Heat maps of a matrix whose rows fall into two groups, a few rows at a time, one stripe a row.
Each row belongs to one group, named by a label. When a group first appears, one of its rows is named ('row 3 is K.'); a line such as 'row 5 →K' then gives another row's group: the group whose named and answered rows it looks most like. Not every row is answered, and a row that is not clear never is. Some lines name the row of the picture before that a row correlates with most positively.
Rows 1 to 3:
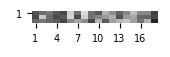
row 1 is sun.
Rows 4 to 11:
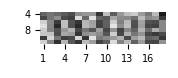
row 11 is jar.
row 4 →sun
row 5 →sun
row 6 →jar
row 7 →jar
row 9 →jar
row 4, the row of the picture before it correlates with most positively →3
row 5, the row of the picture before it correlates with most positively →1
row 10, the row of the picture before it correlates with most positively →2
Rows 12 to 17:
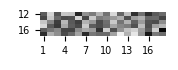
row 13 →sun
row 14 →jar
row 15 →jar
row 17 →sun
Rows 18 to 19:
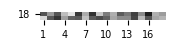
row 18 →jar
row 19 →jar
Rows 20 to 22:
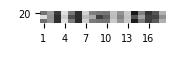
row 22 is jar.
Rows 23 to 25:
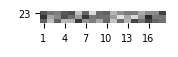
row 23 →sun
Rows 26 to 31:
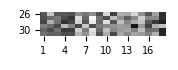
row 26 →sun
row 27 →sun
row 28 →sun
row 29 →jar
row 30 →sun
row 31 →sun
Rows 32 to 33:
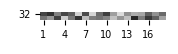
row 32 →sun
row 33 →jar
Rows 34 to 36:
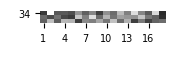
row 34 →sun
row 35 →sun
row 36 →jar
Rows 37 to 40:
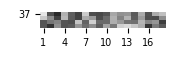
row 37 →jar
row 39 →sun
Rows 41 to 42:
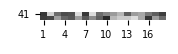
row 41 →sun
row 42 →sun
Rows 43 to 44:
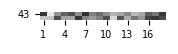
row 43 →sun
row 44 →jar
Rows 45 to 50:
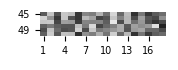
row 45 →jar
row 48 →sun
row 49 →sun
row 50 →jar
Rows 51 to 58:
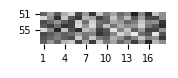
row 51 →jar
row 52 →jar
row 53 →sun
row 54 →sun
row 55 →jar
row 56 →sun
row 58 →jar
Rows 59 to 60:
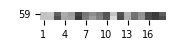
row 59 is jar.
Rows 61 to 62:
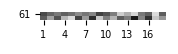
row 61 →sun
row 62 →jar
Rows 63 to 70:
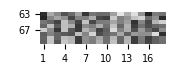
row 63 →sun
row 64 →sun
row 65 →jar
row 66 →jar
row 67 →jar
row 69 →jar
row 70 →jar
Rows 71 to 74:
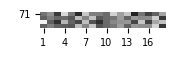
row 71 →jar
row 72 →sun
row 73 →jar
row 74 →sun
